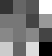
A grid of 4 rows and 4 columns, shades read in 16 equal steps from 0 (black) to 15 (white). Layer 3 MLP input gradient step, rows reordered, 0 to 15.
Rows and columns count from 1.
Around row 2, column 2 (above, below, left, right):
6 7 7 4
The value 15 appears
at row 1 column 4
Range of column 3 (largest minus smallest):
9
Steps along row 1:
up down up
